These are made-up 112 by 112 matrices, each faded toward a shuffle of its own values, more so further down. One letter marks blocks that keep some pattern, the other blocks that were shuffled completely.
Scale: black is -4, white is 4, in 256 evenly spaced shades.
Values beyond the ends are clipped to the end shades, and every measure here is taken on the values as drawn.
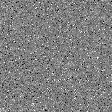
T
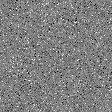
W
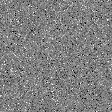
T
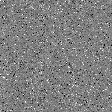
T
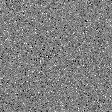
W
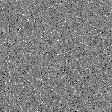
T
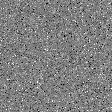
W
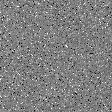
W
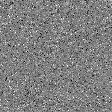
T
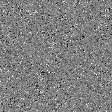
T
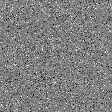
T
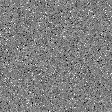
W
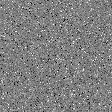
W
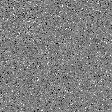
T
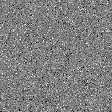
T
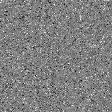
T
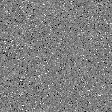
T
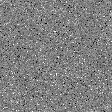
W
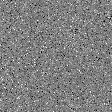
W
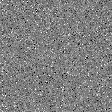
T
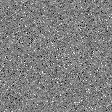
W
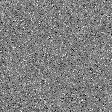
W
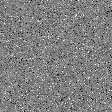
W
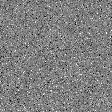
T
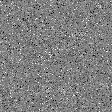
W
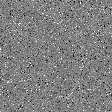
W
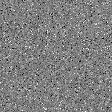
T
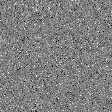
T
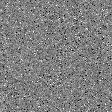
W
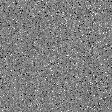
T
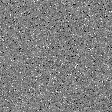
W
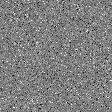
W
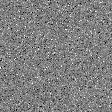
W
